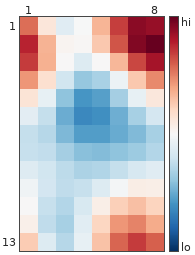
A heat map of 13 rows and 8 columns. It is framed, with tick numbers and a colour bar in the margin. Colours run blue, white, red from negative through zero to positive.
The ninth with the highest average is the top right. The centre is the smoothest part. The ninth with the lowest average is the centre. There are no lone odd cells. No regular stripes run through it.
